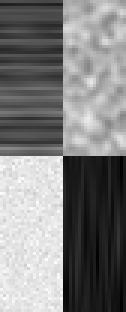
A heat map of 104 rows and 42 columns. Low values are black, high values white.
The table splits into 2 rows of 2 panels. Panel 1,1: low, streaked across. Panel 1,2: high, blotchy. Panel 2,1: very high, fine-grained, faint in contrast. Panel 2,2: very low, streaked downward, faint in contrast.
